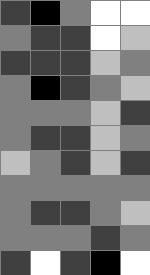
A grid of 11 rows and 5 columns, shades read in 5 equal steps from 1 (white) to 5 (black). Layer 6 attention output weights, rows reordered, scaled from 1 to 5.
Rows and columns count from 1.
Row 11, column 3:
4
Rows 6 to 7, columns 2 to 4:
4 4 2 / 3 4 2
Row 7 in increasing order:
2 2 3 4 4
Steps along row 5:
same same down up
